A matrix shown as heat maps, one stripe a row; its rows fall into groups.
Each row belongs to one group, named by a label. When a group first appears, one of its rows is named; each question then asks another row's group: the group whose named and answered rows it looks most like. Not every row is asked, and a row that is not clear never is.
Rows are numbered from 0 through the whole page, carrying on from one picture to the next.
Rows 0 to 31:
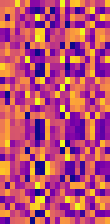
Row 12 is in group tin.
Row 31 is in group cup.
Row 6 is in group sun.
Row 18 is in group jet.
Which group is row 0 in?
tin
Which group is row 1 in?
jet
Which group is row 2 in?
cup
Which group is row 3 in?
jet
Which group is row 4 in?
cup
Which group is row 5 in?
cup
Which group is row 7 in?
jet
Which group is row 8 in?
tin
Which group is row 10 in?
jet
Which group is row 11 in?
cup
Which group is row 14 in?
cup
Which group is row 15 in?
tin
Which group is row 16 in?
sun
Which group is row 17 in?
jet
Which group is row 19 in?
jet
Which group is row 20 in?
tin
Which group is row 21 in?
sun
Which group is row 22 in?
cup
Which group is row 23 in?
jet
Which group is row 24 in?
jet
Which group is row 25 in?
sun
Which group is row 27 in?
jet
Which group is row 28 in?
cup
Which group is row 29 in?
cup
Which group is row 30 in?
jet
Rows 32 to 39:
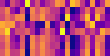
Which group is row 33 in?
sun
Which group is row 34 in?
sun
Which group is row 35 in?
jet
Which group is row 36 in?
tin
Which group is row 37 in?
sun
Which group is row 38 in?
sun
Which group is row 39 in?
sun
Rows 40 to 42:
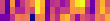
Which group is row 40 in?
cup
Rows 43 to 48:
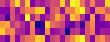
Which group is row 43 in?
tin
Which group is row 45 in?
tin
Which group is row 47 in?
jet
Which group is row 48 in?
cup
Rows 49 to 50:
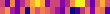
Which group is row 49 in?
cup
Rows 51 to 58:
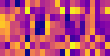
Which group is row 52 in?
tin
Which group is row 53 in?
jet
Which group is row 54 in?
jet
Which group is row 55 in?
jet
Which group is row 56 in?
sun
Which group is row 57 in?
tin
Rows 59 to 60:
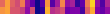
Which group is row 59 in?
jet
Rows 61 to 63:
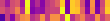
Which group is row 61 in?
tin
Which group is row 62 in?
tin
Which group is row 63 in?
cup
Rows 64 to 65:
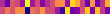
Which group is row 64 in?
tin
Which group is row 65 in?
sun
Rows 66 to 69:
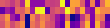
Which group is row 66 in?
tin
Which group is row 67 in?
cup
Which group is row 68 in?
sun
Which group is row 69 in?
sun
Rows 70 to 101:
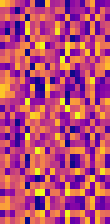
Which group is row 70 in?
jet
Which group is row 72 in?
sun
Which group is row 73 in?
tin
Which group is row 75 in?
sun
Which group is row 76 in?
cup
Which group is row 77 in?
sun
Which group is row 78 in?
tin
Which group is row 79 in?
cup
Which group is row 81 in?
jet
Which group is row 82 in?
jet
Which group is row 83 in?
jet
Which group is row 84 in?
tin
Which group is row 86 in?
cup
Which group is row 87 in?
tin
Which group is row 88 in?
sun
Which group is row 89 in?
tin
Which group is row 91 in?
cup
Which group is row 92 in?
sun
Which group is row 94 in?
cup
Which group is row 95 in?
jet
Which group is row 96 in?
sun
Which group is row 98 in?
jet
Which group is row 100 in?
cup
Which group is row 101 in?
sun
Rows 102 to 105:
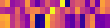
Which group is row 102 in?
tin
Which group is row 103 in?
cup
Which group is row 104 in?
jet
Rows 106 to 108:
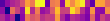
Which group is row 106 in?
cup
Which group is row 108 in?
tin
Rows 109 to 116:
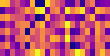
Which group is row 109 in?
jet
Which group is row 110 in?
cup
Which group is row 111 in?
jet
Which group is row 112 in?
cup
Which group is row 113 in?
sun
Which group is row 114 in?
cup
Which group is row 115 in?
sun
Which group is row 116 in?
cup
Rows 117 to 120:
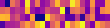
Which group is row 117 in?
tin
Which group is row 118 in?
tin
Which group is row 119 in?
jet
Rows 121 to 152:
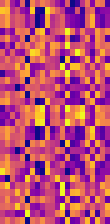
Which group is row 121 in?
sun
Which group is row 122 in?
jet
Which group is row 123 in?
jet
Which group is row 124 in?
jet
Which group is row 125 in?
cup
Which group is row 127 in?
cup
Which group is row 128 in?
cup
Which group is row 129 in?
sun
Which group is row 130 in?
tin
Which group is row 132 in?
sun
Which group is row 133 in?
tin
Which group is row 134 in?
sun
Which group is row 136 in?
cup
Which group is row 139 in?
jet
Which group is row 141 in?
sun
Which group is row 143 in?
sun
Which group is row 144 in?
jet
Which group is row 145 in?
jet
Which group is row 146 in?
tin
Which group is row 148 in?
tin
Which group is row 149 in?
sun
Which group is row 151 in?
tin
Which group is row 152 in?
sun
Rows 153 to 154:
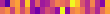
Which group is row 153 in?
tin
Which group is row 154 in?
tin
